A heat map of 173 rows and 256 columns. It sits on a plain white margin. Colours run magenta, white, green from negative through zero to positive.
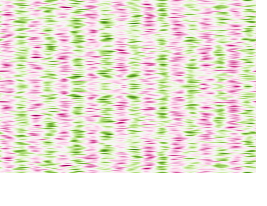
It is mirror symmetric from top to bottom. Upright stripes repeat 9 times across the table. Overall the values sit about 50% of the way up the scale.
